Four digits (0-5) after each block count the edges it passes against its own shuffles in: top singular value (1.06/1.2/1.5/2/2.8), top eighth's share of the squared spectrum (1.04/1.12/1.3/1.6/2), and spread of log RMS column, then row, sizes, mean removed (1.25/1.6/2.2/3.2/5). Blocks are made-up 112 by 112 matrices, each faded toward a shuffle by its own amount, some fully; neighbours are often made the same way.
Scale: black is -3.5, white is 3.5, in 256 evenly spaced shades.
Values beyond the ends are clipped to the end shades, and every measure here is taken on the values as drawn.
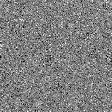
3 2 1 0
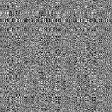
5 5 3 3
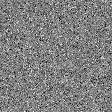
0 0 0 0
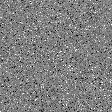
0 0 0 0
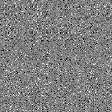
4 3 2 2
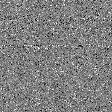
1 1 0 2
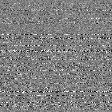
2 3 0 4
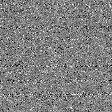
1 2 0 3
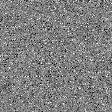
1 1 0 2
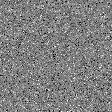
0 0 0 0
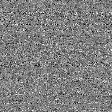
1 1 0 3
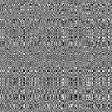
5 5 4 4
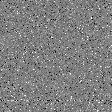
3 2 0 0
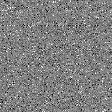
4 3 1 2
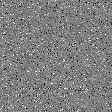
3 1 0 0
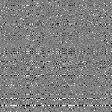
5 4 2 3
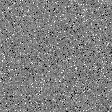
1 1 0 0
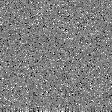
3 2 0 1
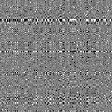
5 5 3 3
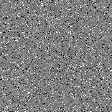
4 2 0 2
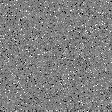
2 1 0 0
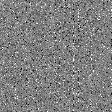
1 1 2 0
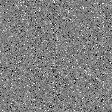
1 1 1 0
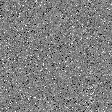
0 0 0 0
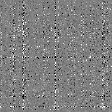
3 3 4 3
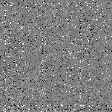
2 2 2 2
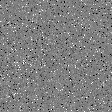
0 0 0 0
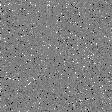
1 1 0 0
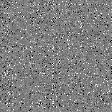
1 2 2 2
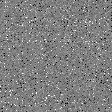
1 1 1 1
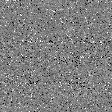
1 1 1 2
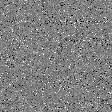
1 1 0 1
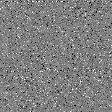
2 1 0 2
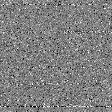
2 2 0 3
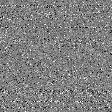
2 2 0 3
